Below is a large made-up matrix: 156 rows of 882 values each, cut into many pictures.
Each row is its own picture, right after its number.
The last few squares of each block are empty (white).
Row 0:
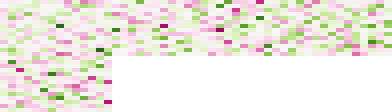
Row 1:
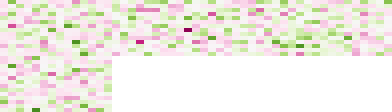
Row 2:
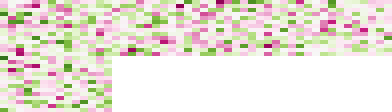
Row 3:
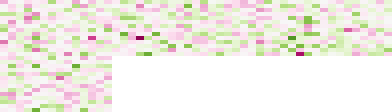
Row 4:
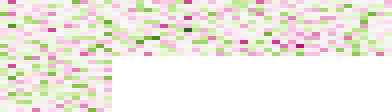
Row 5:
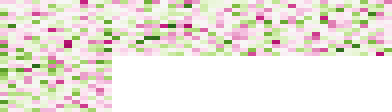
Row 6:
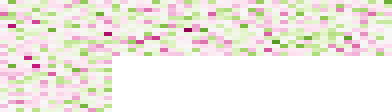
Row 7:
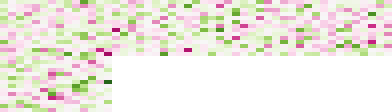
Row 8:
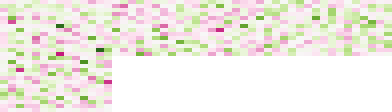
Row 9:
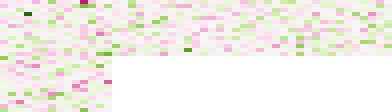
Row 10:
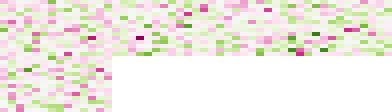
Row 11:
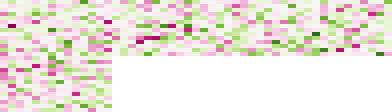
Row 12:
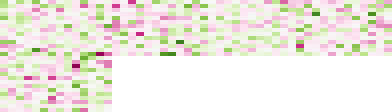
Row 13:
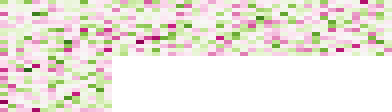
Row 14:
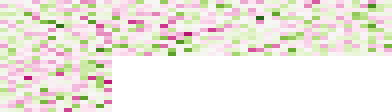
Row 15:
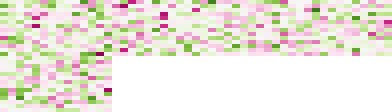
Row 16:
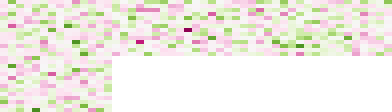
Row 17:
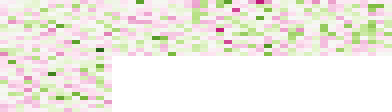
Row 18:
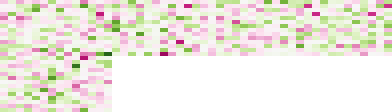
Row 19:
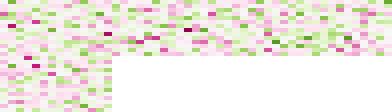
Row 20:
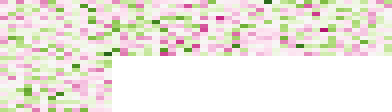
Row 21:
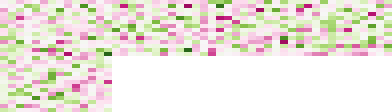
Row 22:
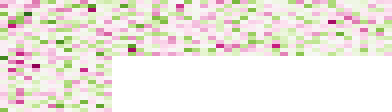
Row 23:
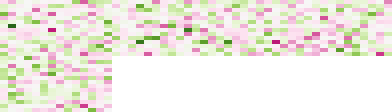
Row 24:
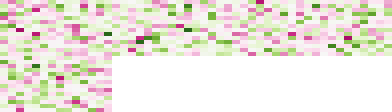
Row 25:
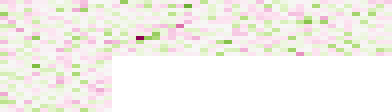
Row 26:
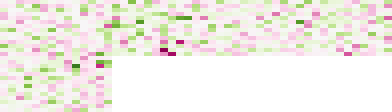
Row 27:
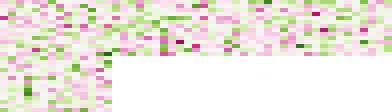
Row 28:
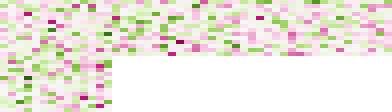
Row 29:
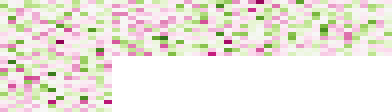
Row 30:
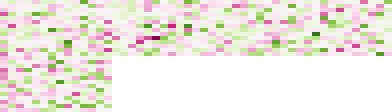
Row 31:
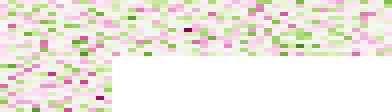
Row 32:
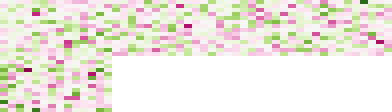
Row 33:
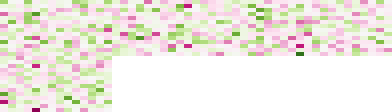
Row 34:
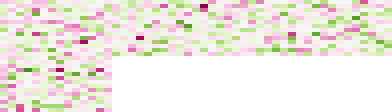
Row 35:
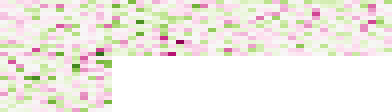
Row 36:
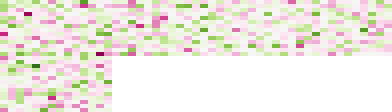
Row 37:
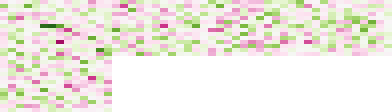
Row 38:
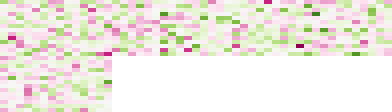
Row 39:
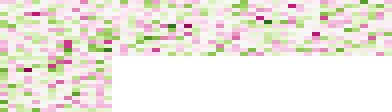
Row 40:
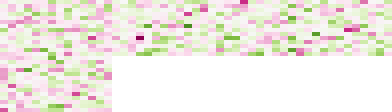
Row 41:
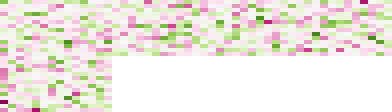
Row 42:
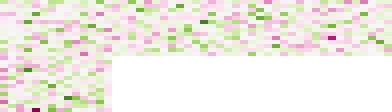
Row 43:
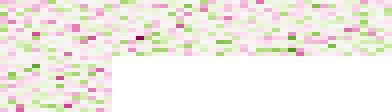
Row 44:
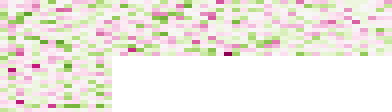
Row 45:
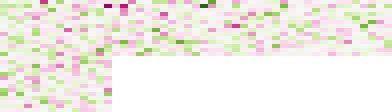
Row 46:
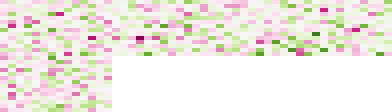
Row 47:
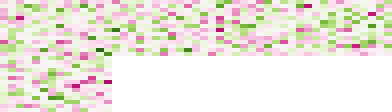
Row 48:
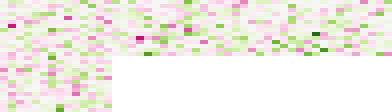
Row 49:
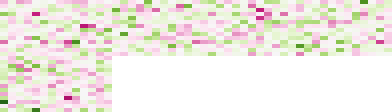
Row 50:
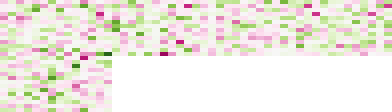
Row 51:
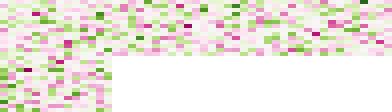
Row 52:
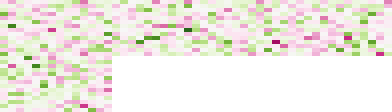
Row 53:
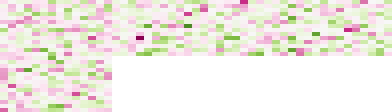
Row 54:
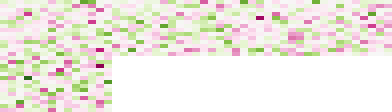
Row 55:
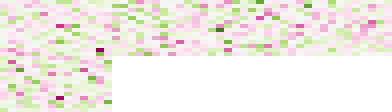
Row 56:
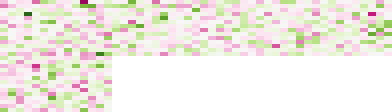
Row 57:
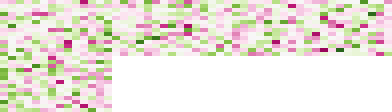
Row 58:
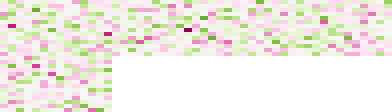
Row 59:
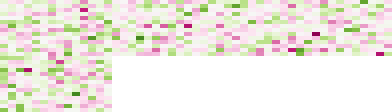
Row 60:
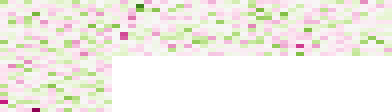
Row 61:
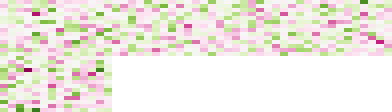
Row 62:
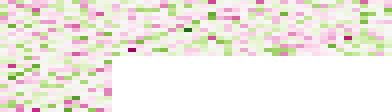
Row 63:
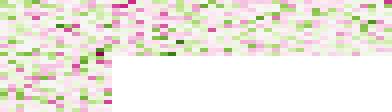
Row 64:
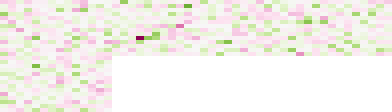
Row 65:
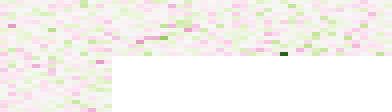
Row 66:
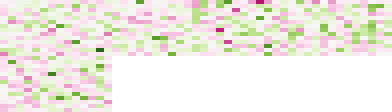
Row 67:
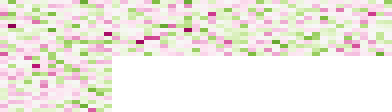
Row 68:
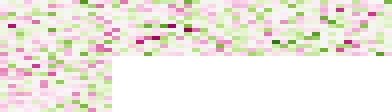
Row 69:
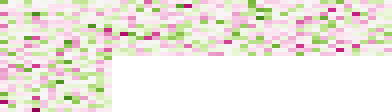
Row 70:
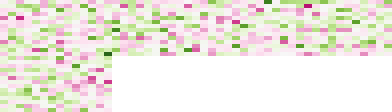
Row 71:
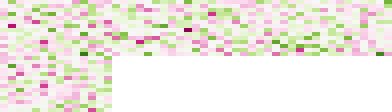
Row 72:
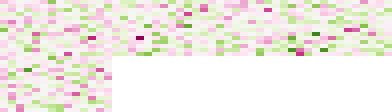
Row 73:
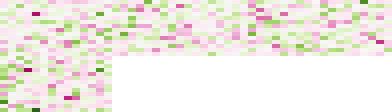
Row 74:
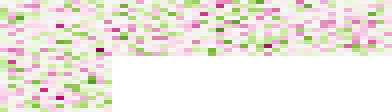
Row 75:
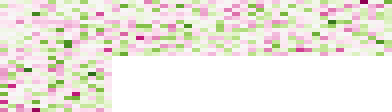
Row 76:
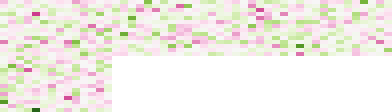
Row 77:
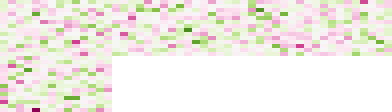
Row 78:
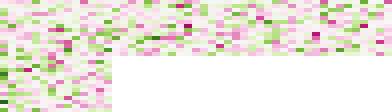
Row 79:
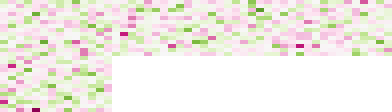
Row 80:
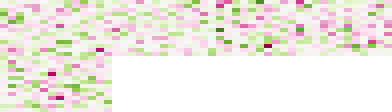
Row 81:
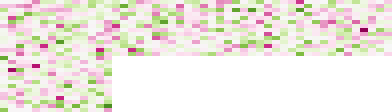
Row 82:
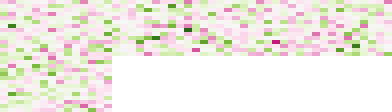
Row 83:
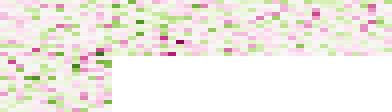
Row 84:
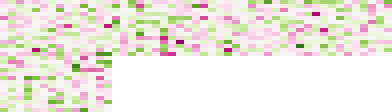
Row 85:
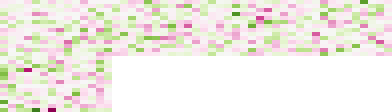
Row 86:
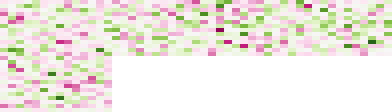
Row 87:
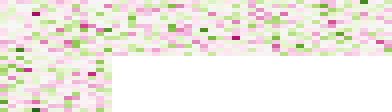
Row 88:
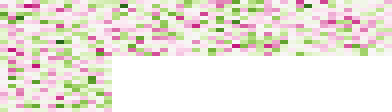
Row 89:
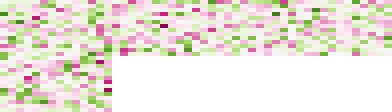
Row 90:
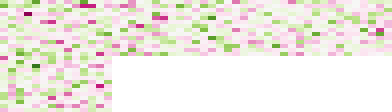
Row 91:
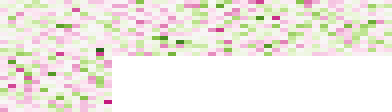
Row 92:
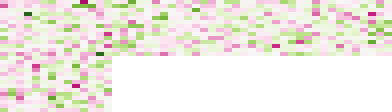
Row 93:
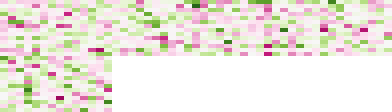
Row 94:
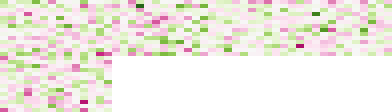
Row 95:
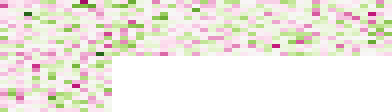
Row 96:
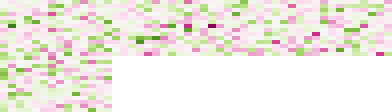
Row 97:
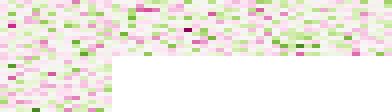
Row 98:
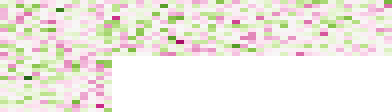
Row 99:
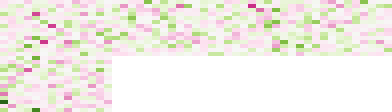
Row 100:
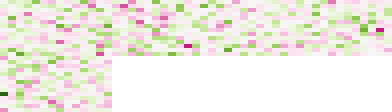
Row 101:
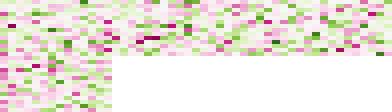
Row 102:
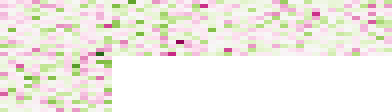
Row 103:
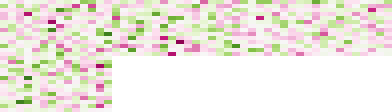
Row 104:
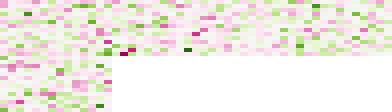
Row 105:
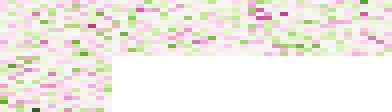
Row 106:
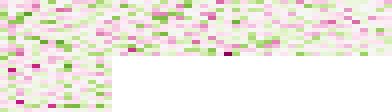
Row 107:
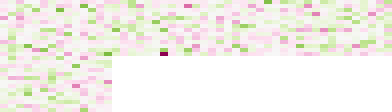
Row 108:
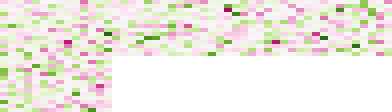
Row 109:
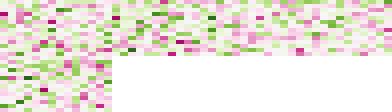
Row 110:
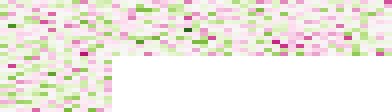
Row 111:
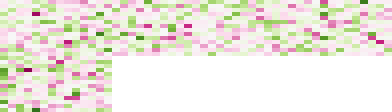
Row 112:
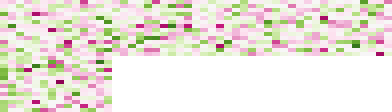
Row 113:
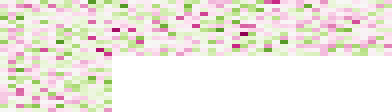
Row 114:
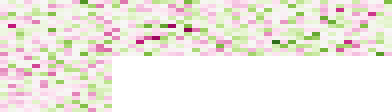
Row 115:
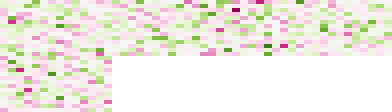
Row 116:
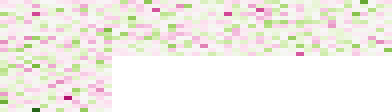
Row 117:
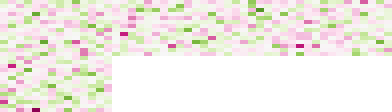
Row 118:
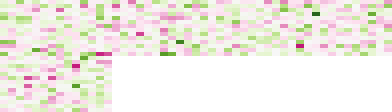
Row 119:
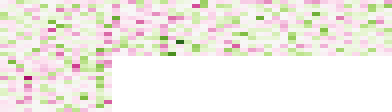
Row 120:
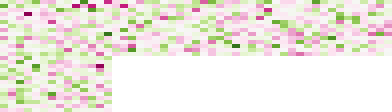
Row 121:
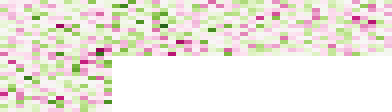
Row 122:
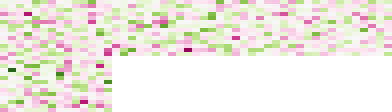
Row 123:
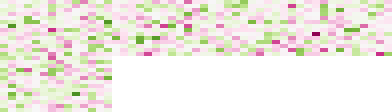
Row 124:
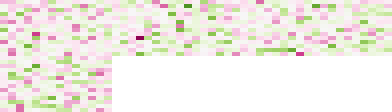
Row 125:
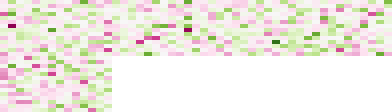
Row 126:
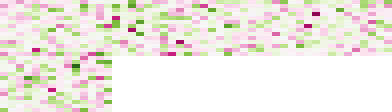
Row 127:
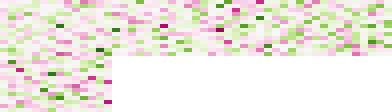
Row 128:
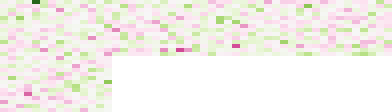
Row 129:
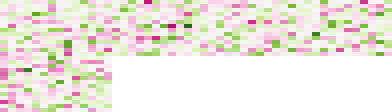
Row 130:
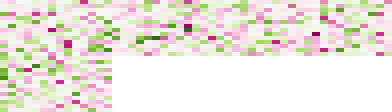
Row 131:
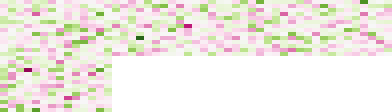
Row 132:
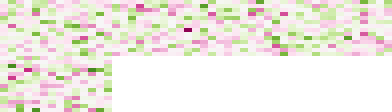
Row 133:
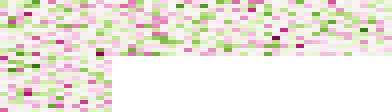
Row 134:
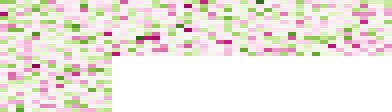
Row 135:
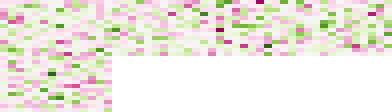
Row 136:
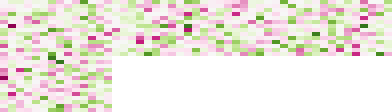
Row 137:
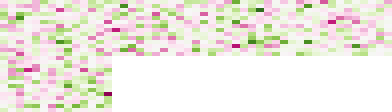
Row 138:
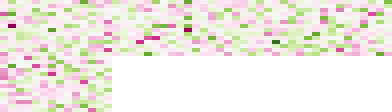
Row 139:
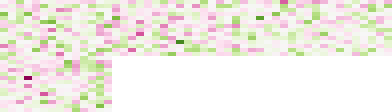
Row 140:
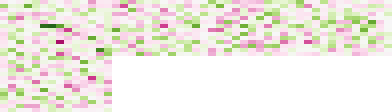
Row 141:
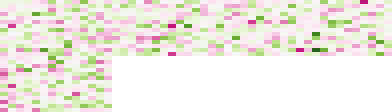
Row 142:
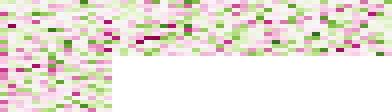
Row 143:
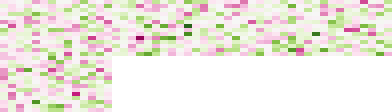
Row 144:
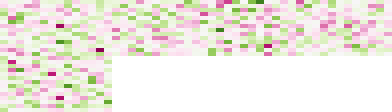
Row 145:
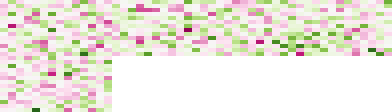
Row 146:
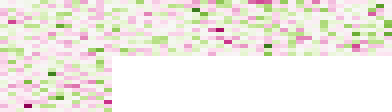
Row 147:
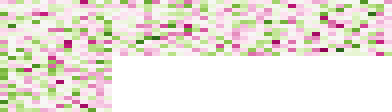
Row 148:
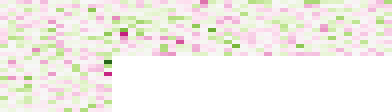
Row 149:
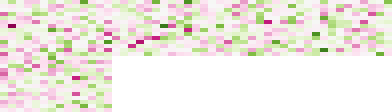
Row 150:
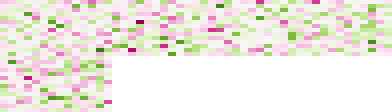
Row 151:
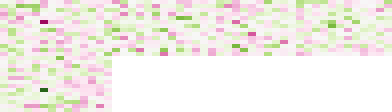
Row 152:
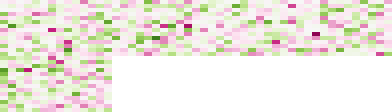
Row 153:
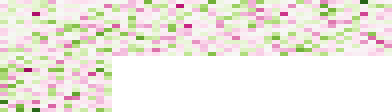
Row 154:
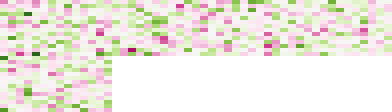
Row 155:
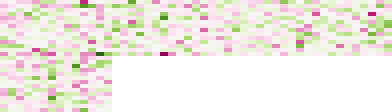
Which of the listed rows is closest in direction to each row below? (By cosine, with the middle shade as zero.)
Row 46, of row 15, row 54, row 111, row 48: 48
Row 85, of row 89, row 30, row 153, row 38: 153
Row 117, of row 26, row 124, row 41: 41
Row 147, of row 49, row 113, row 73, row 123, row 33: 123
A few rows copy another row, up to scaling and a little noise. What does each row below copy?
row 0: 127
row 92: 95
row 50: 18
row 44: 106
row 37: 140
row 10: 72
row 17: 66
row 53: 40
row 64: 25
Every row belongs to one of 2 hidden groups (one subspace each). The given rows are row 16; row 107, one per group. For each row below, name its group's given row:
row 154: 107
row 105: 16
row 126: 107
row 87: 16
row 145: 16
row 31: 16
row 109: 107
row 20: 107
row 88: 107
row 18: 107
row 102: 107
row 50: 107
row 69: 16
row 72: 16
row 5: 16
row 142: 16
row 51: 16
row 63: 107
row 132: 16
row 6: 16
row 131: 16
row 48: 16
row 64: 16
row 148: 107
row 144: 107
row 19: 16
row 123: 16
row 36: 107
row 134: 16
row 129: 16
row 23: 16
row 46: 16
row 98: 107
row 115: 107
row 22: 107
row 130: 16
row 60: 16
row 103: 107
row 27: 107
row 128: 107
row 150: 107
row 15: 107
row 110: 16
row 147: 16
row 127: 107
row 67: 16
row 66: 107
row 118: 107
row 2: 107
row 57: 16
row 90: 107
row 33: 16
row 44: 107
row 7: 107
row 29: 107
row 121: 107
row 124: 16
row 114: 16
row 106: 107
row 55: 107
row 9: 107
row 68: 16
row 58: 16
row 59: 16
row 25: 16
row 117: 16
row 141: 16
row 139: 107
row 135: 107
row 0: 107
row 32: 16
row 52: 16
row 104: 107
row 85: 16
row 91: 107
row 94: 107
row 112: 16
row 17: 107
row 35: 107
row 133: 107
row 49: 16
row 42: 16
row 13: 16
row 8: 107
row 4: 16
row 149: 16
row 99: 16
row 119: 107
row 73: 16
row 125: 16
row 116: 16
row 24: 16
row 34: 16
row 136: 16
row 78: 16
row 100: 107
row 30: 16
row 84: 107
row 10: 16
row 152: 16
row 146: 107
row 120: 107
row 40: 16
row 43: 16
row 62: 16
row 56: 107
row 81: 107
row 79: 16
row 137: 107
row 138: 16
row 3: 16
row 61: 16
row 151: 107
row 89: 107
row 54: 107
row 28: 107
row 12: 107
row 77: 16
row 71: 16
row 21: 107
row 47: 107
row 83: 107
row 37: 107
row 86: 107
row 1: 16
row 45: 107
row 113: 107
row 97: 16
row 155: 107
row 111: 16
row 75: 16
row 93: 107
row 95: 107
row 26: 107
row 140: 107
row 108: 16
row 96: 16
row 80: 107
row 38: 107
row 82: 16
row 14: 107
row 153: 16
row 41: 16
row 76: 16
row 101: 16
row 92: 107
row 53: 16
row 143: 16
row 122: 107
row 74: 107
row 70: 107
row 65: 16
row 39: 16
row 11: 16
